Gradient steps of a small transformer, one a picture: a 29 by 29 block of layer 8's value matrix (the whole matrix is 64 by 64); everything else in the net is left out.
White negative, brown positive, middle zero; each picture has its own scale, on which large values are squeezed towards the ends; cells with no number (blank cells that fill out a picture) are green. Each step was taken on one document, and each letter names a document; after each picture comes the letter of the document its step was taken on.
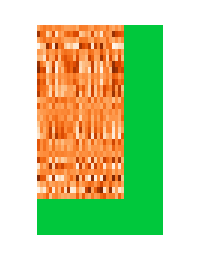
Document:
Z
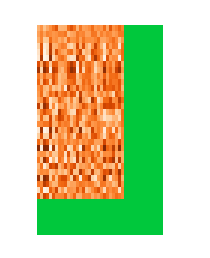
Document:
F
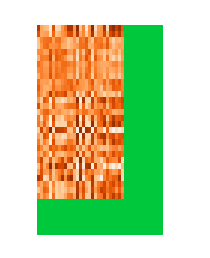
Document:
Z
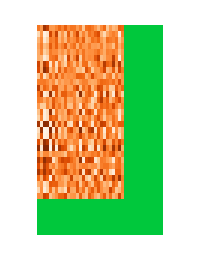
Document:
F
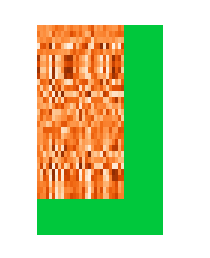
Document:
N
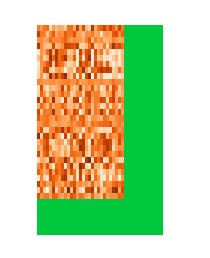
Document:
Z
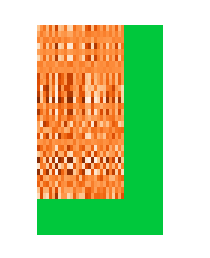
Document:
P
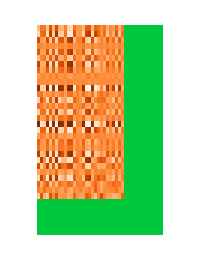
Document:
P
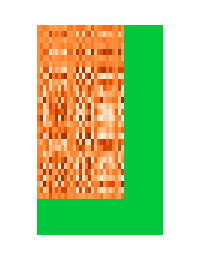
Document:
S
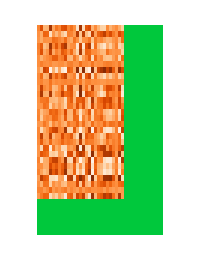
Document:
S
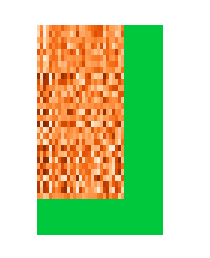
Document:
F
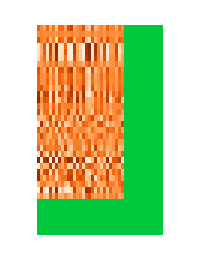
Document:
P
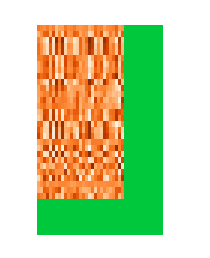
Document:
N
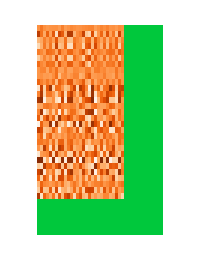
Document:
P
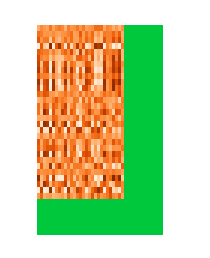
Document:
F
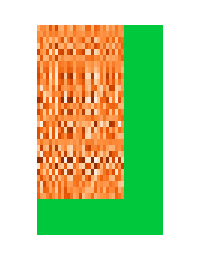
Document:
P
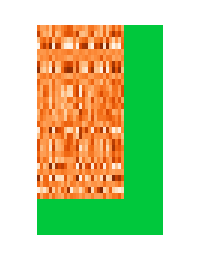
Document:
Z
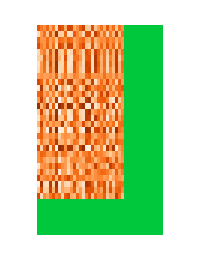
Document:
P
